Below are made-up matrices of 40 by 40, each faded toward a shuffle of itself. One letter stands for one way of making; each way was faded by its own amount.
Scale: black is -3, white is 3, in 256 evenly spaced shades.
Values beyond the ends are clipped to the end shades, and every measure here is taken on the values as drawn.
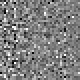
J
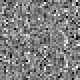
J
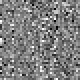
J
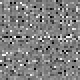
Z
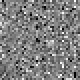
J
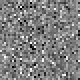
J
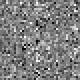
J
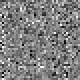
J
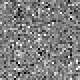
J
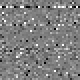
Z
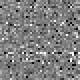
Z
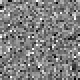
J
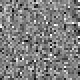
J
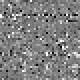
Z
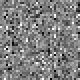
J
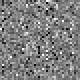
J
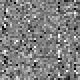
J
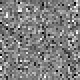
J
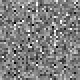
J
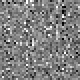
J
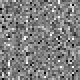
J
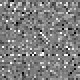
Z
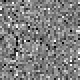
J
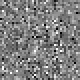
J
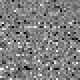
Z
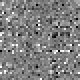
Z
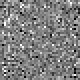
J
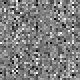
J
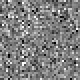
J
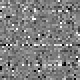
Z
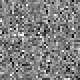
J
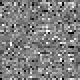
Z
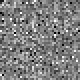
J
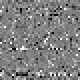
Z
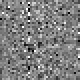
J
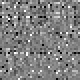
Z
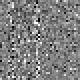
J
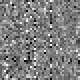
J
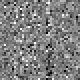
J
